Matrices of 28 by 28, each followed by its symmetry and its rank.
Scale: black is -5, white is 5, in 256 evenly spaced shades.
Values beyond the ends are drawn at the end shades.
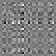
antisymmetric, rank two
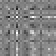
symmetric, rank two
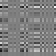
neither, rank one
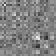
symmetric, rank three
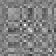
symmetric, rank three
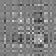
symmetric, rank two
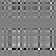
neither, rank one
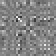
symmetric, rank three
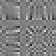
antisymmetric, rank two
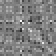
symmetric, rank three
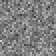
neither, full rank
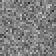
neither, full rank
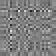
antisymmetric, rank two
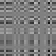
neither, rank one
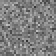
neither, full rank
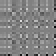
symmetric, rank two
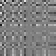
antisymmetric, rank two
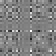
symmetric, rank two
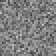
neither, full rank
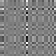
neither, rank one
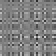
antisymmetric, rank two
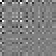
symmetric, rank two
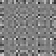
antisymmetric, rank two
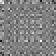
symmetric, rank three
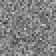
neither, full rank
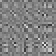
symmetric, rank three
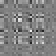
symmetric, rank two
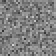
neither, full rank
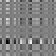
neither, rank one
